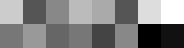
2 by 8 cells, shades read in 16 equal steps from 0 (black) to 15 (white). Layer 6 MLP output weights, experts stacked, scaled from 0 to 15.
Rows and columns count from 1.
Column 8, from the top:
15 1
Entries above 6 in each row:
6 4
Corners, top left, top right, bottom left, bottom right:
12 15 7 1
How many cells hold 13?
1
